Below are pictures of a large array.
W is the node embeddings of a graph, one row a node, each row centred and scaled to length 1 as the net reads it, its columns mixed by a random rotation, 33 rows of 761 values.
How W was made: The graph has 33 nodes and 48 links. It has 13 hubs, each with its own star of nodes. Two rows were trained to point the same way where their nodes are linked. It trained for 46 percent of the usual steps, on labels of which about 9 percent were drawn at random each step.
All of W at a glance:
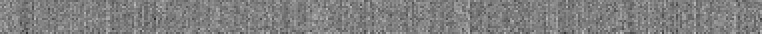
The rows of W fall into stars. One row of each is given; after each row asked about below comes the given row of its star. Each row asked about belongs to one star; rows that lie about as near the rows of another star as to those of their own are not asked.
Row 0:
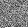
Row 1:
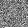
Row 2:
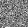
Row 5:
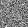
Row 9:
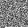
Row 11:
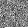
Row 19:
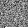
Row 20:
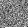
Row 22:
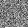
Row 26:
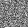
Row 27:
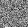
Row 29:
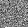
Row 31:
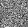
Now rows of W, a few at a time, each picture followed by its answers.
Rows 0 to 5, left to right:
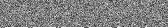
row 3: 29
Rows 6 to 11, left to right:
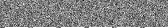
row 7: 0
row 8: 11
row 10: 31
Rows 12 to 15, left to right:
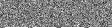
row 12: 22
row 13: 26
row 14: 9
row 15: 5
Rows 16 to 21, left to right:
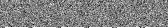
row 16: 27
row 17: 5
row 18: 19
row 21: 2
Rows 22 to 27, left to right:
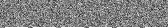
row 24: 22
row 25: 9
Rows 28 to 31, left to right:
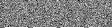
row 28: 29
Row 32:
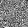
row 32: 1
